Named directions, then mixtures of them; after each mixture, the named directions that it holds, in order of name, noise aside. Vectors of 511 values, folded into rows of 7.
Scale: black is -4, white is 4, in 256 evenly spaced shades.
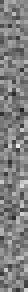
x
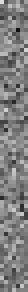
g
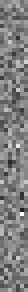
g, x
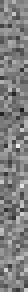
x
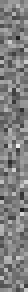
g, x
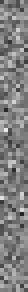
g, x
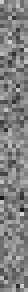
g, x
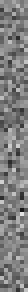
g, x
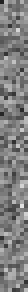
g, x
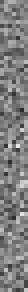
x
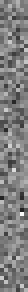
g, x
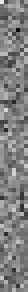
g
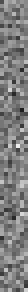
x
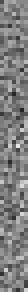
x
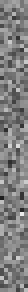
g, x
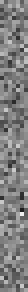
g, x
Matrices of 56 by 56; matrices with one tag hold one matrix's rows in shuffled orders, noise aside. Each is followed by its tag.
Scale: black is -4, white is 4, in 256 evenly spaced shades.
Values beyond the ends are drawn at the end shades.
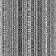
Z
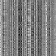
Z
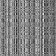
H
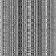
Z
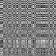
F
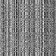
H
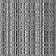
H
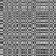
F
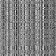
H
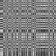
F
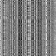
Z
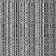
H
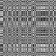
F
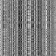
Z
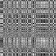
F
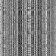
Z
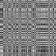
F
